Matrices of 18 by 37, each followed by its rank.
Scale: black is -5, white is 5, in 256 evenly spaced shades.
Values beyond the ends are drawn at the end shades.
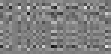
two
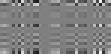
one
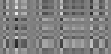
one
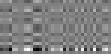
one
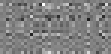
three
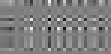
one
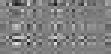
two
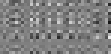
two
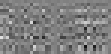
three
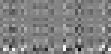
two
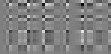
one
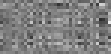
three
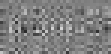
three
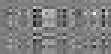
two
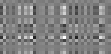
one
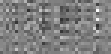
three
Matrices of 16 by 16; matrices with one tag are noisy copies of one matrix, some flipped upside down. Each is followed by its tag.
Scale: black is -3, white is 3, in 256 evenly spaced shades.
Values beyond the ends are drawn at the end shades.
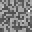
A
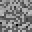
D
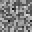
A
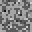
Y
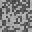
Y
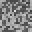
Y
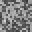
Y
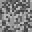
Y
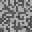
A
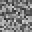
D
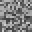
D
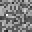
D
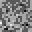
Y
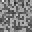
A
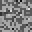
D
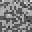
D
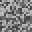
D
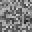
D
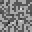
A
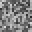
Y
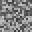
D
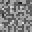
A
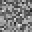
D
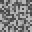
A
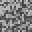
D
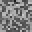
Y
